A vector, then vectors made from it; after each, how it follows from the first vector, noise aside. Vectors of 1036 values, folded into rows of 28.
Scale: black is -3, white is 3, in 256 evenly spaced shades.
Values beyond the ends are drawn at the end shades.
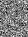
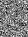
copied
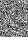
copied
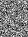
copied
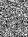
wrapped around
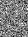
negated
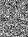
wrapped around
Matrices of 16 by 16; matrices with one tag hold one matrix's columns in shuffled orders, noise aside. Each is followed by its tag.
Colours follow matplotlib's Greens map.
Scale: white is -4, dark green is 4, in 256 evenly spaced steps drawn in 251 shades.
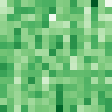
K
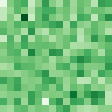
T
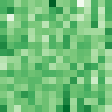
K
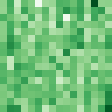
K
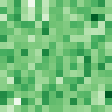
T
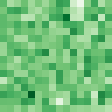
T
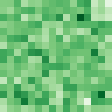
T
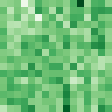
K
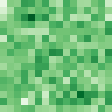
T
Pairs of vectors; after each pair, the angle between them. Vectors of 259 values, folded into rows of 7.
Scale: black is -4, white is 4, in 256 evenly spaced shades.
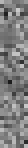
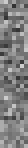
partly aligned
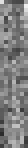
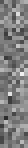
orthogonal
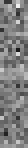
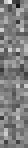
nearly opposite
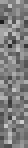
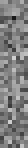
partly aligned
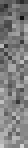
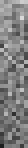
nearly opposite
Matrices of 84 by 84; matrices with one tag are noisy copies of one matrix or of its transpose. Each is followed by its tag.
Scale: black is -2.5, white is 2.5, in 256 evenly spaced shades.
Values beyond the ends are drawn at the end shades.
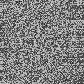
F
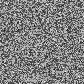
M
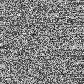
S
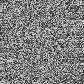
F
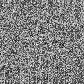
F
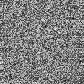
F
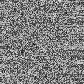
S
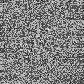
F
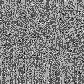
S
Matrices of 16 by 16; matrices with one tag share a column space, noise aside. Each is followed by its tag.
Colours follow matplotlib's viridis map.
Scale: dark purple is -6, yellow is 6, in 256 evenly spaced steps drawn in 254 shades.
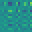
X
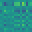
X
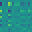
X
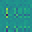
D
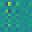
X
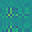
D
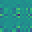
D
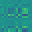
D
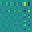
X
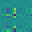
D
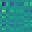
X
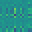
D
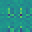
D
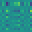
X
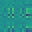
D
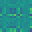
D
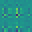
D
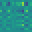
X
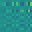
X
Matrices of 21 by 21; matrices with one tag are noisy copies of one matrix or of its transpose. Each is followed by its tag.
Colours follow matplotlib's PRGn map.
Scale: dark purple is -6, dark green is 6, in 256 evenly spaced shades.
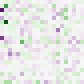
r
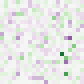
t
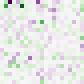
r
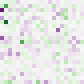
r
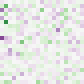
r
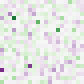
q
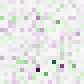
t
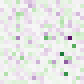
t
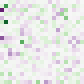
r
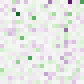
q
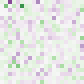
r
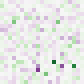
t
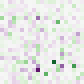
t
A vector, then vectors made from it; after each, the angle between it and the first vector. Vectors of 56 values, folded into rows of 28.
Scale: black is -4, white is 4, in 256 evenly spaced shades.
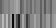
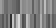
nearly opposite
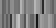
partly opposed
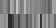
partly aligned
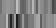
partly aligned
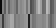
orthogonal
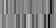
orthogonal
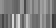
nearly opposite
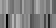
partly opposed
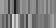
partly opposed
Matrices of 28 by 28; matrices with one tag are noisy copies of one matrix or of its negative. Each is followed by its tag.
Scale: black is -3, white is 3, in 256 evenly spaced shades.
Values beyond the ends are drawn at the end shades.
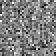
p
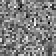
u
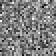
p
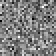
p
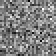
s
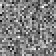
p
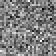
s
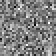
u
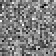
p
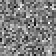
u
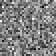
p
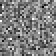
p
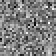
u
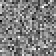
p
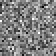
p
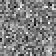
u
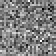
s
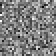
p
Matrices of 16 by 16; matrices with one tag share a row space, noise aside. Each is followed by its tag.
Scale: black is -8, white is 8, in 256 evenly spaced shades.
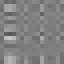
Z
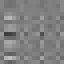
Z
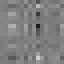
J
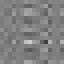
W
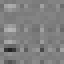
Z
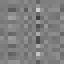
J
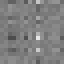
J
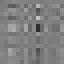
J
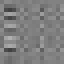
Z
